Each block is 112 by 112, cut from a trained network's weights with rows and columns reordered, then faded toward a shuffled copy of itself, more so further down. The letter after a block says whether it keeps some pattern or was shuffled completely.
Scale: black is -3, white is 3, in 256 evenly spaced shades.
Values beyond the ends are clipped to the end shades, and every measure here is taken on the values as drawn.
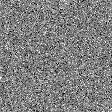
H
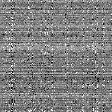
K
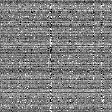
K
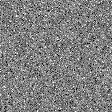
H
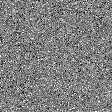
H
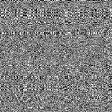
K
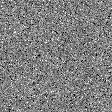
H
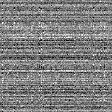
K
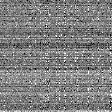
K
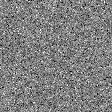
H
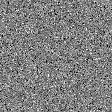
H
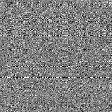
K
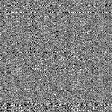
K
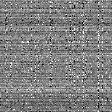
K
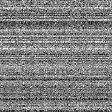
K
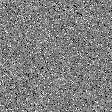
H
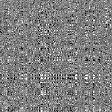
K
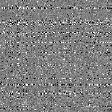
K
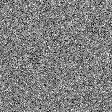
H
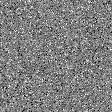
H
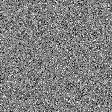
H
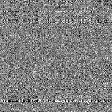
K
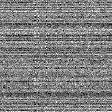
K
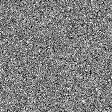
H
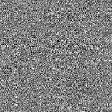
K
